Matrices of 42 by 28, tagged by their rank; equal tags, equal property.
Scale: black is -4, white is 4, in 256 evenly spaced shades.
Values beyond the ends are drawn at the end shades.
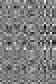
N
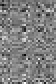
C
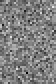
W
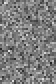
W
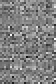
C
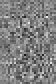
C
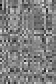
C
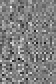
C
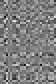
N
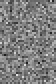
W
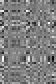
N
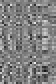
N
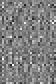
C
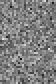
W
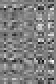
N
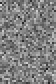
W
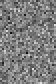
W
